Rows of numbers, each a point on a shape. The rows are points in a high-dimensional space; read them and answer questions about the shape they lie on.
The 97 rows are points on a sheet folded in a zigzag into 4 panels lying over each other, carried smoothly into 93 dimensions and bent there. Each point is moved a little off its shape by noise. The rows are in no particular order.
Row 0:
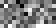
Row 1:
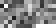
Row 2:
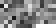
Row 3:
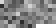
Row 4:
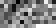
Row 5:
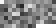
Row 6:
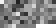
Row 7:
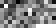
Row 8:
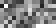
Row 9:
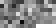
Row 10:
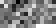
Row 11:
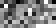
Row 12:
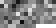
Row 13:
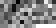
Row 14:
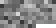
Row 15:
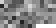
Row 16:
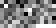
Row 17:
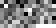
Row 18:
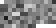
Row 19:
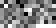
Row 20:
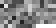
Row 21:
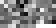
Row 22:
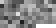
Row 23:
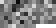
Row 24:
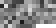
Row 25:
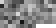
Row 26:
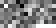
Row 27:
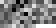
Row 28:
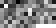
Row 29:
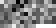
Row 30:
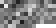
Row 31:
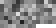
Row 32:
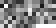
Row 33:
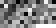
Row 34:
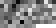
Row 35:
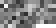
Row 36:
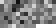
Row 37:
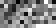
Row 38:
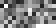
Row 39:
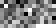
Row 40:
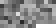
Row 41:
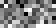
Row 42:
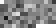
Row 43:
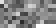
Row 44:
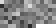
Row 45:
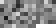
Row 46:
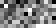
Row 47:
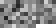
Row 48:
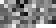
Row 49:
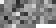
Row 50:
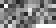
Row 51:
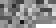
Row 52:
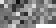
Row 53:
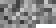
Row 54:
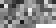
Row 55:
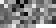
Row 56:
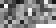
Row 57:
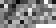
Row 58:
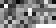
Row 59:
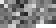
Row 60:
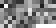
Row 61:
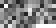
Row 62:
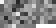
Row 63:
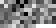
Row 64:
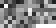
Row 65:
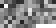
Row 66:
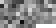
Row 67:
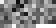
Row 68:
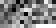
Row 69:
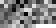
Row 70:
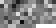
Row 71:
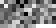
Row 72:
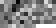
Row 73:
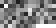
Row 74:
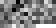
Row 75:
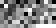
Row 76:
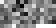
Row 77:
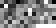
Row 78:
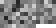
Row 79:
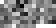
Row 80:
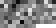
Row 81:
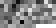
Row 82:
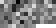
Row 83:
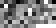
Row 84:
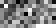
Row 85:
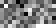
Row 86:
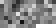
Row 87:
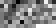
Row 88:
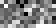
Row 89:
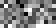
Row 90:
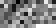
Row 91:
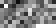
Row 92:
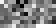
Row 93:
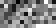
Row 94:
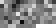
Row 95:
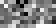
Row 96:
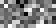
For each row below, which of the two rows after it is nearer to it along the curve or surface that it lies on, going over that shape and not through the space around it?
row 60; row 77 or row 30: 77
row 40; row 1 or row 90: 1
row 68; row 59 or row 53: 59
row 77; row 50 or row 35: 50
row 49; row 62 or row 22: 62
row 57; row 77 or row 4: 77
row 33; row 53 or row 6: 6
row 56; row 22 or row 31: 22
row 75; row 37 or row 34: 37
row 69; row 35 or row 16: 16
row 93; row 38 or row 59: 59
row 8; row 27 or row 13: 13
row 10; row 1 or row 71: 71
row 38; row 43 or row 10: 43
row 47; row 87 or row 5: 5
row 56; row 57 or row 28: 28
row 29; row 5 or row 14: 5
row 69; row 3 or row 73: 73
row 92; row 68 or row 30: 68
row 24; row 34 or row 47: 34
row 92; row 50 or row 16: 16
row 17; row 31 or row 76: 76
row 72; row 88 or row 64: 88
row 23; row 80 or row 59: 59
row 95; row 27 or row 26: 27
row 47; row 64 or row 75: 75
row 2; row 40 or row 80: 40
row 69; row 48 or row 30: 48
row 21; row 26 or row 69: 69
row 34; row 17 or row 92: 17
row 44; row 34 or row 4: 34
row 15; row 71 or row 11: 11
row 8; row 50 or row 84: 50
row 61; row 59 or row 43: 43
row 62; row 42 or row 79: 42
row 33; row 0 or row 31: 0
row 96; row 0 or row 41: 41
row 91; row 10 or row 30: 30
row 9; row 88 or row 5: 5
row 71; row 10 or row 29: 29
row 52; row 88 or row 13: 13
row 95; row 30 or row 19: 19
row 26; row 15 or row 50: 50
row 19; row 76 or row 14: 76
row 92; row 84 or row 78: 84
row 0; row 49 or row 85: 85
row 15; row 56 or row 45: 56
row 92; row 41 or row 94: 41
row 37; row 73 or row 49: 49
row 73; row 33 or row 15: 15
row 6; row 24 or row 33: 33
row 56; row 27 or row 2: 2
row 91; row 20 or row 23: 20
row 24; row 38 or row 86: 38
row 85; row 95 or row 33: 33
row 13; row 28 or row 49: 49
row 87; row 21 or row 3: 3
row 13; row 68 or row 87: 68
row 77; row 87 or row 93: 87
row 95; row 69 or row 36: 69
